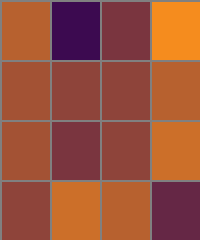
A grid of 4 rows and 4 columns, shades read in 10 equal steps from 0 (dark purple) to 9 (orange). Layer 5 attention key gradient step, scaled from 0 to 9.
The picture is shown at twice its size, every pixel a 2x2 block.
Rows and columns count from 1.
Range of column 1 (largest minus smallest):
2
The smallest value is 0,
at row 1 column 2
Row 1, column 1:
6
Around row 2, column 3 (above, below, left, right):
3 4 4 6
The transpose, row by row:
6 5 5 4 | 0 4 3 7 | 3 4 4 6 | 9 6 7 2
